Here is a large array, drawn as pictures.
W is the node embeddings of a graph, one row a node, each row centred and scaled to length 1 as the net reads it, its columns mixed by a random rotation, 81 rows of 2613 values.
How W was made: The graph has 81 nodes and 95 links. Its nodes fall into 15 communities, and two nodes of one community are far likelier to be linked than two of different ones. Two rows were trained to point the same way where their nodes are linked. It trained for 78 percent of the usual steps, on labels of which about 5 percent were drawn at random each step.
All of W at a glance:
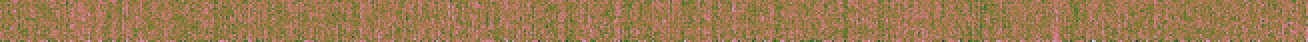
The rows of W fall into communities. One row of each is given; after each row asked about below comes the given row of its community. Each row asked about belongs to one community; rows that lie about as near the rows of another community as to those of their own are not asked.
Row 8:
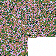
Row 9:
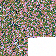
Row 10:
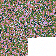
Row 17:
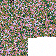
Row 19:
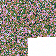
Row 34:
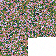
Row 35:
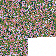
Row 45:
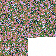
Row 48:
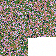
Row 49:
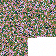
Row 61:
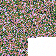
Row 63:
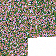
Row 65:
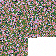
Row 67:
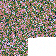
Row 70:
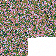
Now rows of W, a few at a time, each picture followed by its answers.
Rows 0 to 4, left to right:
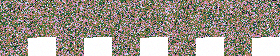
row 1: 17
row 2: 70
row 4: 45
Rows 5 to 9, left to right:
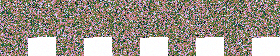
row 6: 35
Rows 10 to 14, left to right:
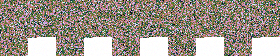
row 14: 8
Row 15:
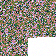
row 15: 9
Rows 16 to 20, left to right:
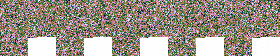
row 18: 61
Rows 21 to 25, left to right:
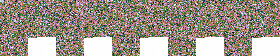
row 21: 65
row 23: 8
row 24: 49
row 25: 48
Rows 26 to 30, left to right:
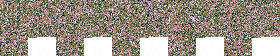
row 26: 34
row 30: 63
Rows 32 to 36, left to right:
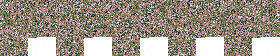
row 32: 49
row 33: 19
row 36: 10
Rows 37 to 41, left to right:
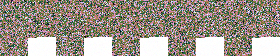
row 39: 35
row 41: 10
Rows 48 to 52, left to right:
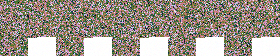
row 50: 49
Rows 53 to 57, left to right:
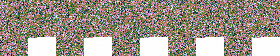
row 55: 45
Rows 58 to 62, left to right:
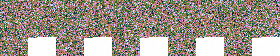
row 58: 45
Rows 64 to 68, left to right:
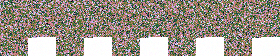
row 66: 67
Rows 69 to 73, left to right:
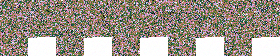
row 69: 9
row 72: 63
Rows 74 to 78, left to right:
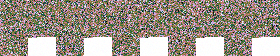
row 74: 17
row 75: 70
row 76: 61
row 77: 10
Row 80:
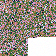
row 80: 67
